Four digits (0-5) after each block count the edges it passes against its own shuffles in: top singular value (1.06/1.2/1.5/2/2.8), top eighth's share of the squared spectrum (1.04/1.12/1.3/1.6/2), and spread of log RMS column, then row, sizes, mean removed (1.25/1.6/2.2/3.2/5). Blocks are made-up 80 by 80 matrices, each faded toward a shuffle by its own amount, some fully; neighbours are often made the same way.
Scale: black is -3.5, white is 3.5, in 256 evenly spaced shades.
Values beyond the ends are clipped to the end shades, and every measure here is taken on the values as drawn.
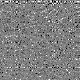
4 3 1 2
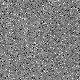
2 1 0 0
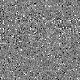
3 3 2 1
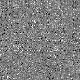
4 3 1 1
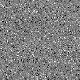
3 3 1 2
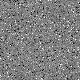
1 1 0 0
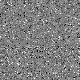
3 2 0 1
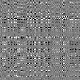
5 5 3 4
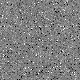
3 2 0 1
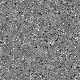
1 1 0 0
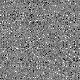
3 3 1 2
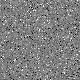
0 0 0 0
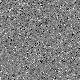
0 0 0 0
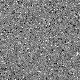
0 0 0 0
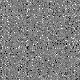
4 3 1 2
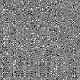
4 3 2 1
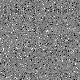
3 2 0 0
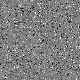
3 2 0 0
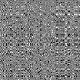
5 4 3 3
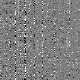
4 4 3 1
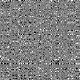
4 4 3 3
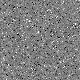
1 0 0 0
